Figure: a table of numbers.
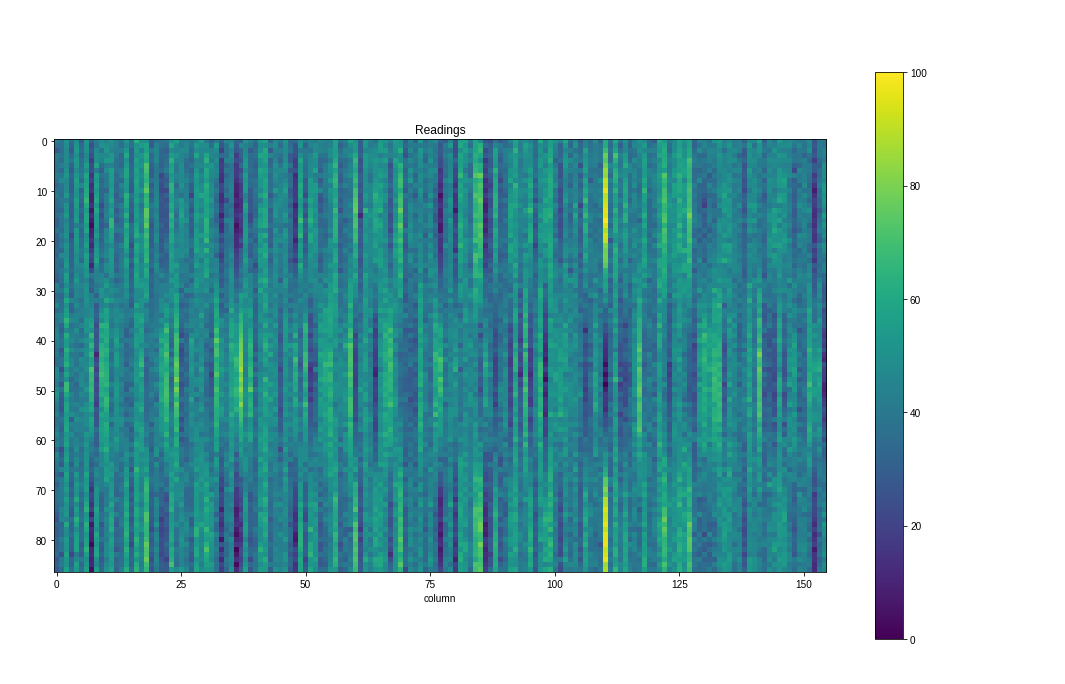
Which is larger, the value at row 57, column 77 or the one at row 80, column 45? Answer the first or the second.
the first
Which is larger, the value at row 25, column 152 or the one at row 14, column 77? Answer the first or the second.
the first
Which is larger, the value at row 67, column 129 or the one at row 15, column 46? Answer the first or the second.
the second
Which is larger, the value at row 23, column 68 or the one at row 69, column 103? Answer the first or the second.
the first
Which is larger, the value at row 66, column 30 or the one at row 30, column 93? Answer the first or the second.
the first
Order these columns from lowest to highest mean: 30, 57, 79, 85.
57, 79, 30, 85
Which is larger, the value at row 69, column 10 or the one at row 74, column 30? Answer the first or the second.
the second
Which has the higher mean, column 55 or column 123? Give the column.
55
